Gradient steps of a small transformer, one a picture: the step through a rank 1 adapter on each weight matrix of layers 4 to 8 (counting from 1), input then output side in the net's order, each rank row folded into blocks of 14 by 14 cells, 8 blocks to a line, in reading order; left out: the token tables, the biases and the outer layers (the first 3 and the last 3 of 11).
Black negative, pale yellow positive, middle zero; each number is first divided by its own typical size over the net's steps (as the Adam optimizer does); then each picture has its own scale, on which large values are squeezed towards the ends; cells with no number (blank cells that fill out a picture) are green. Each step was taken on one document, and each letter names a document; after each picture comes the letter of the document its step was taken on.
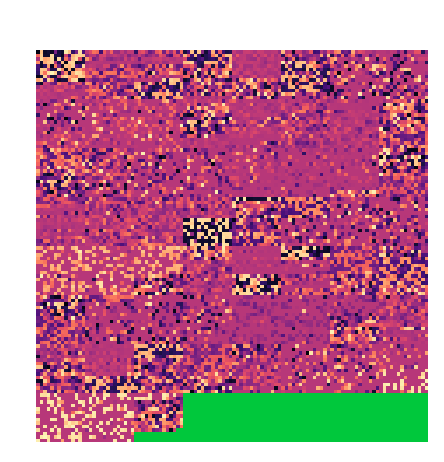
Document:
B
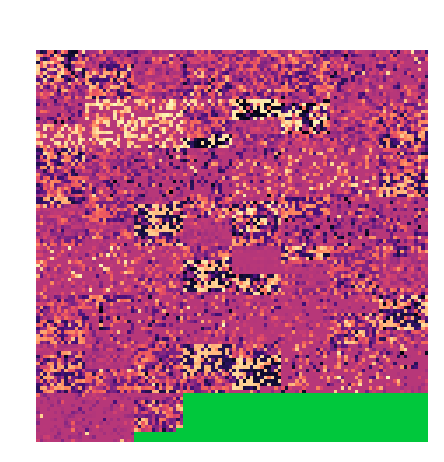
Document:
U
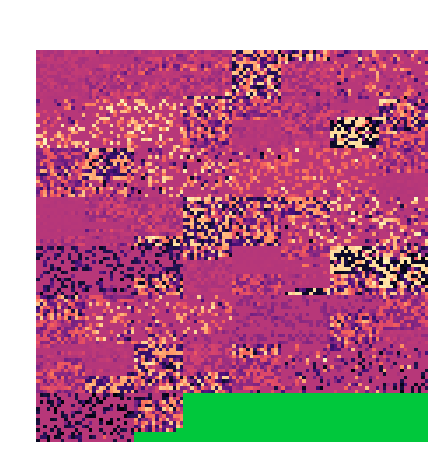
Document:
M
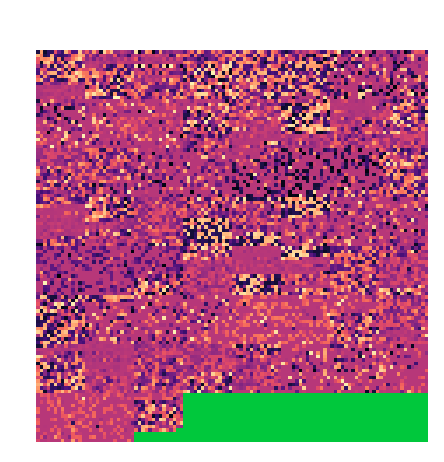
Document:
B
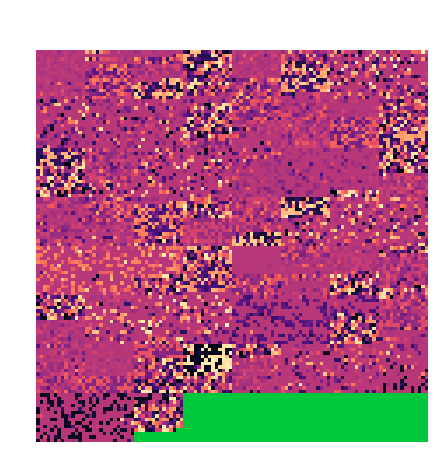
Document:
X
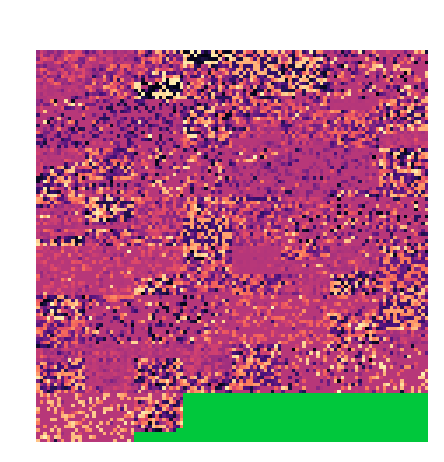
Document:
B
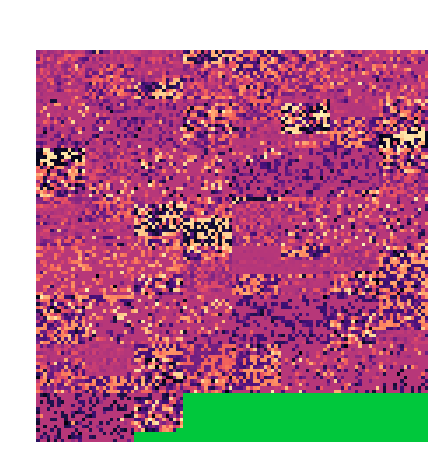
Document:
X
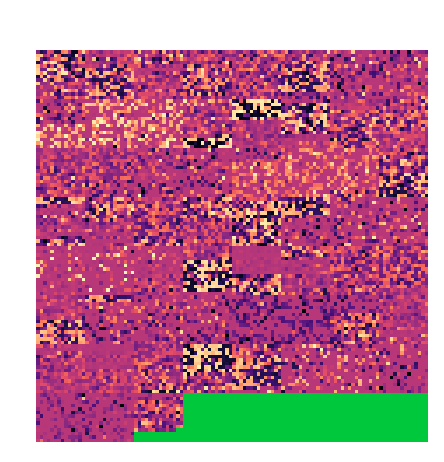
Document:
U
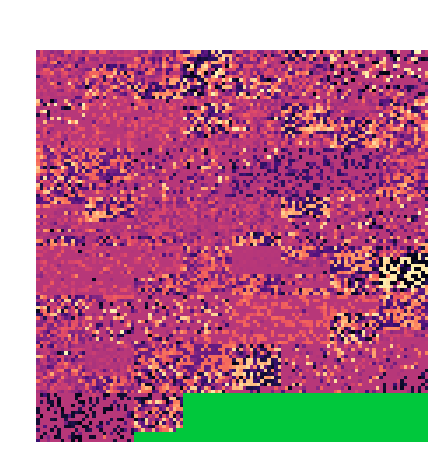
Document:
X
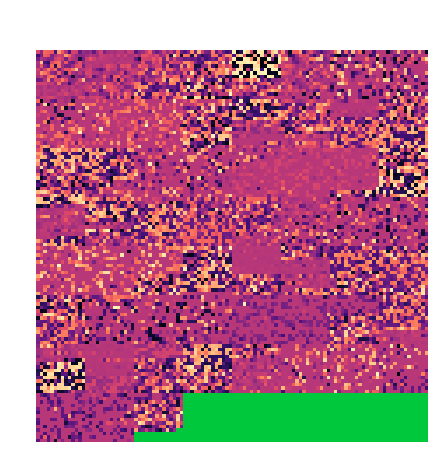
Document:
B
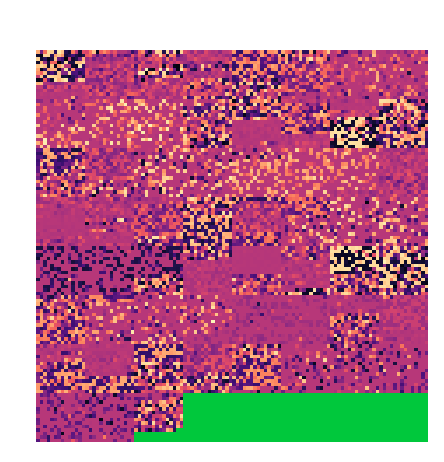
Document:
M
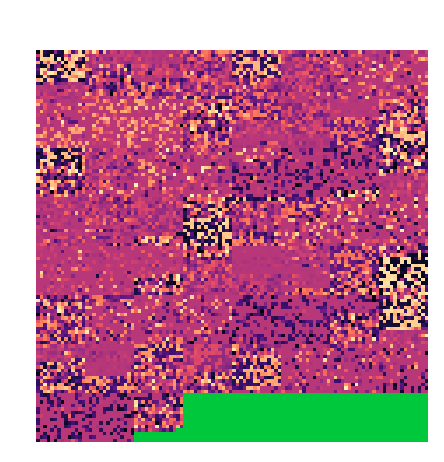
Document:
B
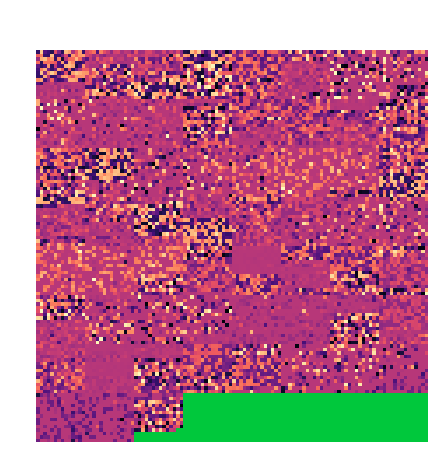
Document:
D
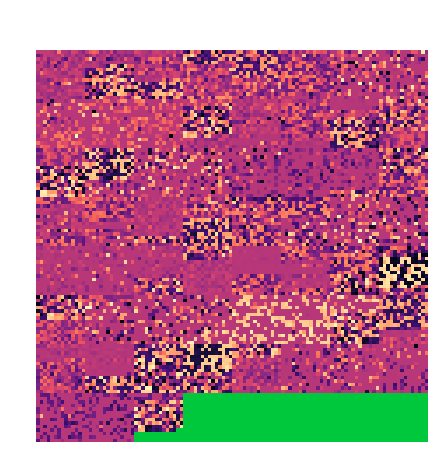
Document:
X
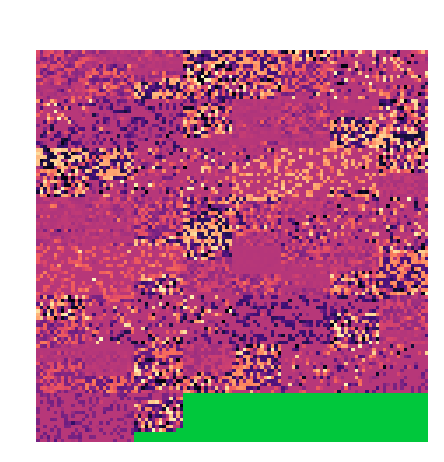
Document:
D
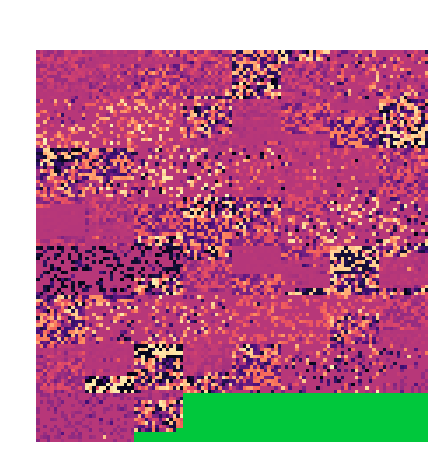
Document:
M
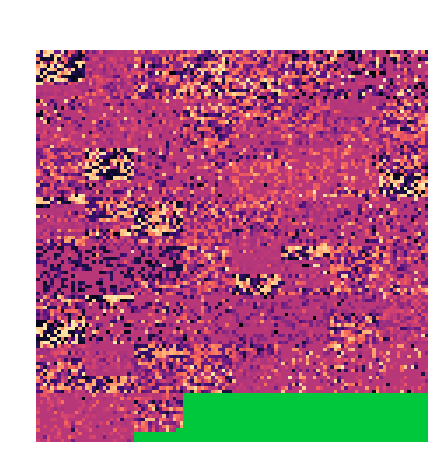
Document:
B
